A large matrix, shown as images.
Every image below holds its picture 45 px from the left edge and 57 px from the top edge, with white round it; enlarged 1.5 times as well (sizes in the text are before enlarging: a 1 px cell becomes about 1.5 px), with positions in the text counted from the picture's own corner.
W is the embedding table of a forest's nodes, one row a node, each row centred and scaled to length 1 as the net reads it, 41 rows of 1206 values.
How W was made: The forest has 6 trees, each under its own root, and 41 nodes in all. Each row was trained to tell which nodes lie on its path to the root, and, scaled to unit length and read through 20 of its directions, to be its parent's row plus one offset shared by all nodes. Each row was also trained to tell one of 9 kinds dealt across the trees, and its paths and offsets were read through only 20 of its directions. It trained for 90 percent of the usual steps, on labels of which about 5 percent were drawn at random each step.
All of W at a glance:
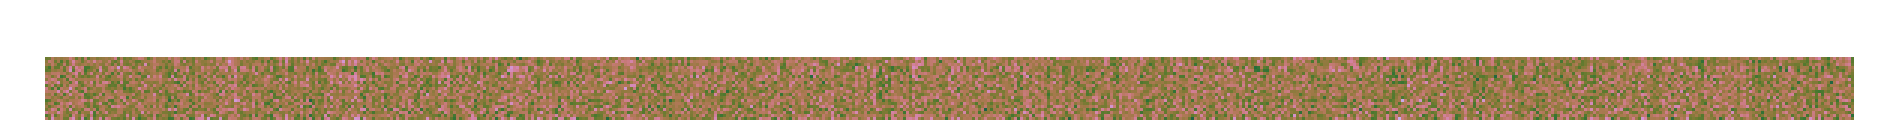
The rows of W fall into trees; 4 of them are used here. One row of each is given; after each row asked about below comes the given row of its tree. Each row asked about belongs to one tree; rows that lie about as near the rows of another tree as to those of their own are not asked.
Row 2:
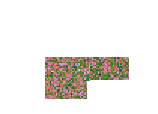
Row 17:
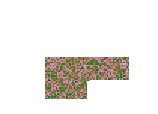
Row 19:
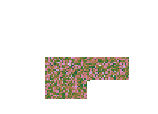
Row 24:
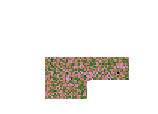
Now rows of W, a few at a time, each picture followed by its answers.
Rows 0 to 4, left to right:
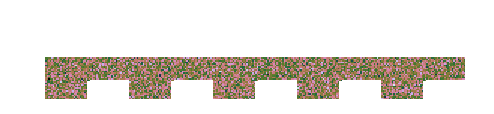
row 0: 19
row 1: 2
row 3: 19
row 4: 19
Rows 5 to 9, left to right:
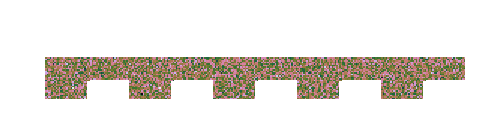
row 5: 2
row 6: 19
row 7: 24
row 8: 17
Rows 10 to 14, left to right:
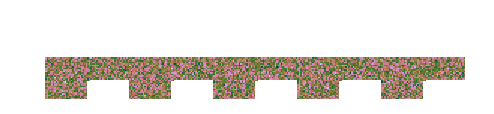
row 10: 17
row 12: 24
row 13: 17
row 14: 2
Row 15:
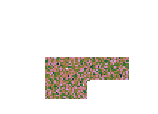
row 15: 19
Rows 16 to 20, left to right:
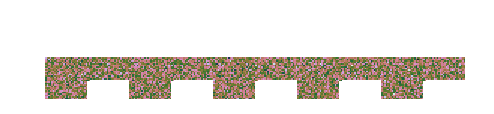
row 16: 17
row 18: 2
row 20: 2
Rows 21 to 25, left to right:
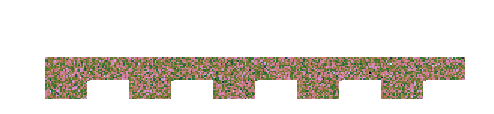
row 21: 24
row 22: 17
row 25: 19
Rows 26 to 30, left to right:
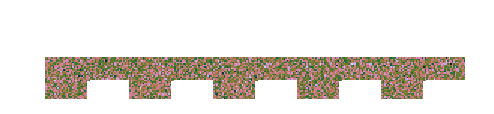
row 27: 24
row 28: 19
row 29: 17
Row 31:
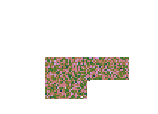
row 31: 17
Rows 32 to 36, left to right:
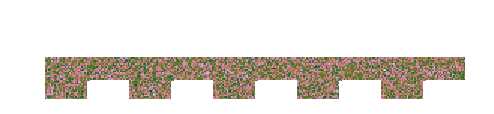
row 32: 24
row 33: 24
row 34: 2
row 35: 2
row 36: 17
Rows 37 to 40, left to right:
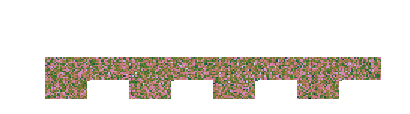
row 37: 24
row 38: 19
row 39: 19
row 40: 19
